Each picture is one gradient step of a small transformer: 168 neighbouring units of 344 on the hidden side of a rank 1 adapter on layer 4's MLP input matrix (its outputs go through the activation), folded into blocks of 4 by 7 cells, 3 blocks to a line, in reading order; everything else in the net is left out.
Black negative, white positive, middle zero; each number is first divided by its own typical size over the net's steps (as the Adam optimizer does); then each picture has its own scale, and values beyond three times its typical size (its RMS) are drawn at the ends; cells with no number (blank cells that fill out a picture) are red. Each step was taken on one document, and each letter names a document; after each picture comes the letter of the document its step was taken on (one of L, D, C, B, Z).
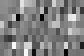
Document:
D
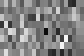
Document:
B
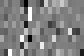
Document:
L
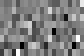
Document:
B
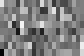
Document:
D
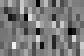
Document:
D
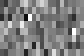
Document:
D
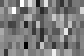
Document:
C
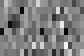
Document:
C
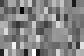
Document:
D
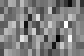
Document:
B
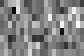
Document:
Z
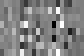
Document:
L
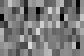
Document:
B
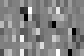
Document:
L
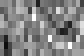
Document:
Z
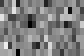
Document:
Z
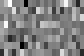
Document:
B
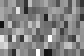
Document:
Z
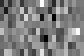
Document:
D
